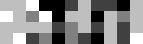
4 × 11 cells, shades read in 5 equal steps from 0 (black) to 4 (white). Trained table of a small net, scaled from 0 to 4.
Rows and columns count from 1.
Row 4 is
3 4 1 2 0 2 1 0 3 1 4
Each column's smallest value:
3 3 1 0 0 1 1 0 1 0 3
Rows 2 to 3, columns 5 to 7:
0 3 3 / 1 2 3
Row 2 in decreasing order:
4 4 3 3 3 3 3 2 2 0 0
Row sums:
19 27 26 21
